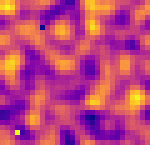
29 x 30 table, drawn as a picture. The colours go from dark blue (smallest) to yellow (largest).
Lone odd cells: 2, 1 higher and 1 lower than their neighbours. Grain: blotchy. Odd rows or columns: none. Histogram: bell-shaped.
